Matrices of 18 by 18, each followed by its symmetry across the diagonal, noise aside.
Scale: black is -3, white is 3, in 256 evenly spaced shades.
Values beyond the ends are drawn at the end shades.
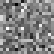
neither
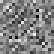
symmetric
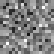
symmetric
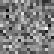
neither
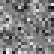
antisymmetric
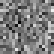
neither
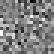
antisymmetric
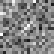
symmetric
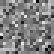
symmetric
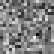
antisymmetric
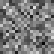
symmetric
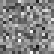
neither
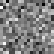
antisymmetric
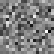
neither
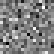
antisymmetric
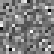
symmetric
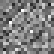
symmetric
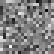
antisymmetric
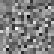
antisymmetric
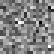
neither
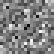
symmetric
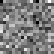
neither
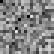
symmetric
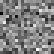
neither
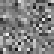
antisymmetric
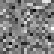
neither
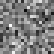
antisymmetric
